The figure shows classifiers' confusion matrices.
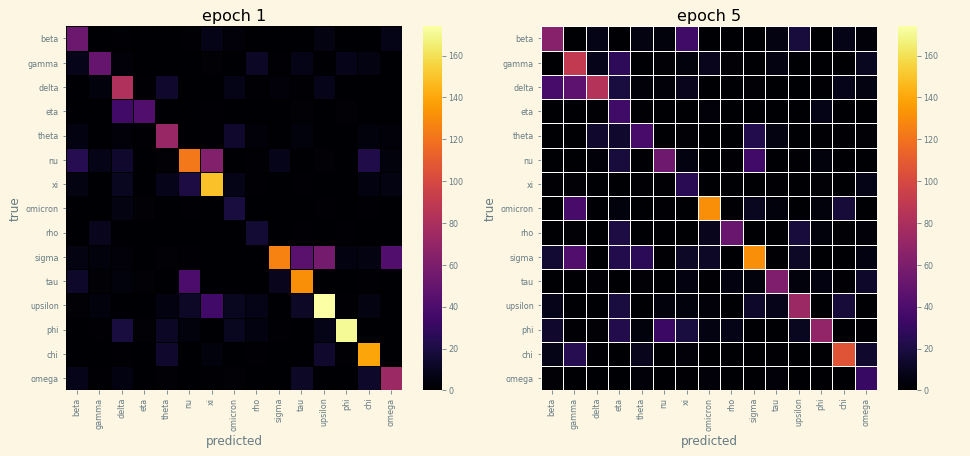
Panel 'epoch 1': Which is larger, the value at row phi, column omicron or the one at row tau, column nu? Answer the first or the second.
the second
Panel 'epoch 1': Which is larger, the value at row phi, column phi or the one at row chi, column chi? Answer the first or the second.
the first
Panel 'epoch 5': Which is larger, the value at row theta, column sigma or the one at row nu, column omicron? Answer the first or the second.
the first
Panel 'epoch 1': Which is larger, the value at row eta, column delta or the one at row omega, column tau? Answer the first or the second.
the first
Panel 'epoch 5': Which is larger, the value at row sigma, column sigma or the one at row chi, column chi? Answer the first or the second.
the first
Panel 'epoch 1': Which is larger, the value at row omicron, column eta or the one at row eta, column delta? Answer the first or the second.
the second
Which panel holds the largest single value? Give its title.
epoch 1
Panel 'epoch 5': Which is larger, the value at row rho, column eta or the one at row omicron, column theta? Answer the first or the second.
the first
